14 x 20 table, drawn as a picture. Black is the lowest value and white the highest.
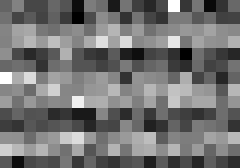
No row or column stands out. Stripes running across repeat 3 times from top to bottom. The middle left is the ninth with the highest average.
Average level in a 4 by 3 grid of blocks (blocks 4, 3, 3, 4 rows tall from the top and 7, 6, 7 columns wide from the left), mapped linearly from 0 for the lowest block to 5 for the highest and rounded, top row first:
344 / 410 / 455 / 433
